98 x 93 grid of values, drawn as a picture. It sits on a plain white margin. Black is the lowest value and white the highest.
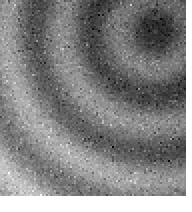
Neither half mirrors the other. Concentric rings centre on the top right. The top right is the ninth with the lowest average. The bottom left is the ninth with the highest average. Values rise toward the bottom left.
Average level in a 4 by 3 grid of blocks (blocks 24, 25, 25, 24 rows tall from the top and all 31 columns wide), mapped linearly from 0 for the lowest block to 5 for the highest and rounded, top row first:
210
321
432
543
